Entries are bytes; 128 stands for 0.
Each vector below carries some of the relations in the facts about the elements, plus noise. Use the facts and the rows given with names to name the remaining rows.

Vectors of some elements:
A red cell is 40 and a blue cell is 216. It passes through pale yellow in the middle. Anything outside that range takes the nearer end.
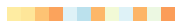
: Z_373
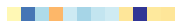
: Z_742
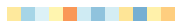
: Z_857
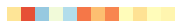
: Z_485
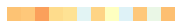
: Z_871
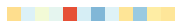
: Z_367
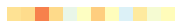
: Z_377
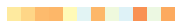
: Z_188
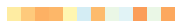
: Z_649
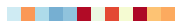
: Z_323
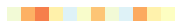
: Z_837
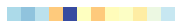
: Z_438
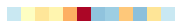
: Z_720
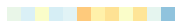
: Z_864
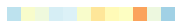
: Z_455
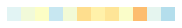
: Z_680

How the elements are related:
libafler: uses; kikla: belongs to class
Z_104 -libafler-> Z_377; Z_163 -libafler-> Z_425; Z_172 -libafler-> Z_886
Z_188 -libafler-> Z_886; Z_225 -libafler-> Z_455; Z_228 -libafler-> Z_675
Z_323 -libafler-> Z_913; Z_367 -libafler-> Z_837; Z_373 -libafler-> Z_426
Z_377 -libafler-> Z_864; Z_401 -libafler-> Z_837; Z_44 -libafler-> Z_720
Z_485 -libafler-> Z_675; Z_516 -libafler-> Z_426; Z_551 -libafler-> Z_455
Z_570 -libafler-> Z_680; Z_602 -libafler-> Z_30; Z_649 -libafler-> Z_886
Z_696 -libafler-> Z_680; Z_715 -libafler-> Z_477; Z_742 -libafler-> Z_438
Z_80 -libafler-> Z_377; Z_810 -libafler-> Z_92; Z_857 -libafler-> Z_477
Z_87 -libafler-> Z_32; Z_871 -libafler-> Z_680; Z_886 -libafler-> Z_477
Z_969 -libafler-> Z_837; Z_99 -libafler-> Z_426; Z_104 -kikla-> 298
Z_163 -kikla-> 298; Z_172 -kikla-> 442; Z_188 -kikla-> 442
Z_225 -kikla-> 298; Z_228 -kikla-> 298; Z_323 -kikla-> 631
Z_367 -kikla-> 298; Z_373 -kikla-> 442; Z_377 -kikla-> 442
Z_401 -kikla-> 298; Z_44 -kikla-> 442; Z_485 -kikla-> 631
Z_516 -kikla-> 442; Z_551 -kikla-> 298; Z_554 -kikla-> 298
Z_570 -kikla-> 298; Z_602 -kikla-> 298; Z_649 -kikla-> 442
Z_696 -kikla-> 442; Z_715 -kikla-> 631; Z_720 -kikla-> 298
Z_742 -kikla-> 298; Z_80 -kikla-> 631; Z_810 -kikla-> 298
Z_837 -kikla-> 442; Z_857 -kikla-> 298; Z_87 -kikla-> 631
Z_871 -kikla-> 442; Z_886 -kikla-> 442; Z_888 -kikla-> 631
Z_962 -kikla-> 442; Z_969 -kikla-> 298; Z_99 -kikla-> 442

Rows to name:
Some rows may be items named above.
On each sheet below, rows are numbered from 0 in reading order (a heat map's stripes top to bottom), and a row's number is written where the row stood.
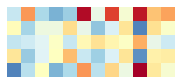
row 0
Z_323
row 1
Z_554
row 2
Z_426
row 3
Z_228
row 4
Z_913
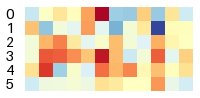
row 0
Z_720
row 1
Z_104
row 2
Z_837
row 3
Z_44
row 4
Z_715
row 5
Z_477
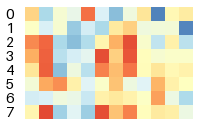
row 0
Z_570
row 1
Z_32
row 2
Z_87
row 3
Z_80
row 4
Z_485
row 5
Z_837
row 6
Z_675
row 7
Z_888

